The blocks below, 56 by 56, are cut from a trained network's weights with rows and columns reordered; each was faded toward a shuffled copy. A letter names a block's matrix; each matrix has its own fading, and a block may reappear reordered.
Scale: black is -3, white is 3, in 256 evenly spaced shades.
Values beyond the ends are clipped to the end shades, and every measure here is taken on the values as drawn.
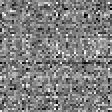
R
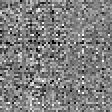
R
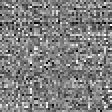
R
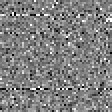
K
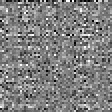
R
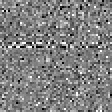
K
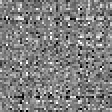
R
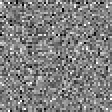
K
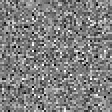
K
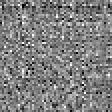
R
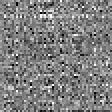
R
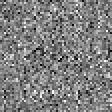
K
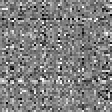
R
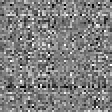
R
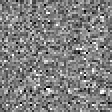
K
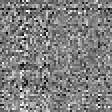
R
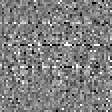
K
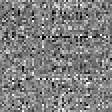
R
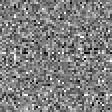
K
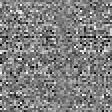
R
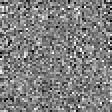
K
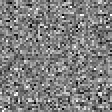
K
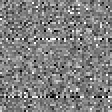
K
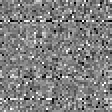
K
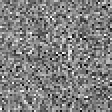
K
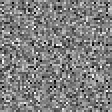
K
